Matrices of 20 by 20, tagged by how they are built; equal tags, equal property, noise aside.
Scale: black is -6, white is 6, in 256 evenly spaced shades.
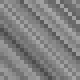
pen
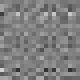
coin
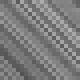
pen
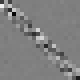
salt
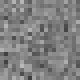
coin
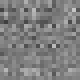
coin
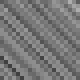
pen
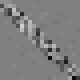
salt
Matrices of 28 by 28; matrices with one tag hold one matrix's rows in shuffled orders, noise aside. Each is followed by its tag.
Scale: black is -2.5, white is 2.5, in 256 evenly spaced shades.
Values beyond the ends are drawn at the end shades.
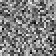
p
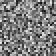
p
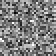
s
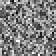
p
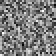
p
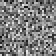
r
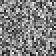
p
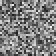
s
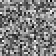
s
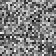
r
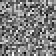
r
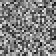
p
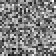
s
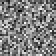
p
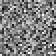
p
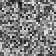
s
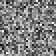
r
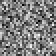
p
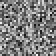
p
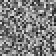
p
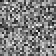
r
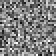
r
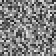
p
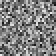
p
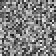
p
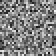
r
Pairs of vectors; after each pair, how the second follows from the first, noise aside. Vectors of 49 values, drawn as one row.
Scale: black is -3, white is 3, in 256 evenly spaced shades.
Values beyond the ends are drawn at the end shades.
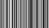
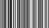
negated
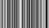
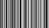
sign-scrambled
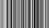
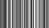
negated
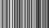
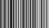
negated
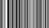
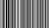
sign-scrambled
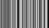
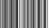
sign-scrambled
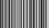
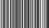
negated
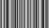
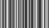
negated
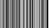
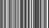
negated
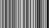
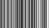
negated
